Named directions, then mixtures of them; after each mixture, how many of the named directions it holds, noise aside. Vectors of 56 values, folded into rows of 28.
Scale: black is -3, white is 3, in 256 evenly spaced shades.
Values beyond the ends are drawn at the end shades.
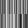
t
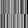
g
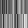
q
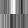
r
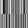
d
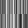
one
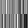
two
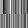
two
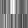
two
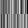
two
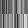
one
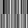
three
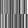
one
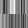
two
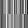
three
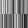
one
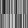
three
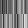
one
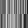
two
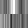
one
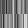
one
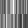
two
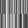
one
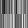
three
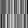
three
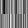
three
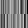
one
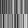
one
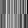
two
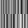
two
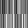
two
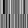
one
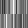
three
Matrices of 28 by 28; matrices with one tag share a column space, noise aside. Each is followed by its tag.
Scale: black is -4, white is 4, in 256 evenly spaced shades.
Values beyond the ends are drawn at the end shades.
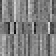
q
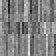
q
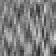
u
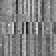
q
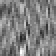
u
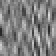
u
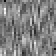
u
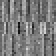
q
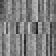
q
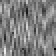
u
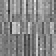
q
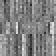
q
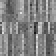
q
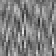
u
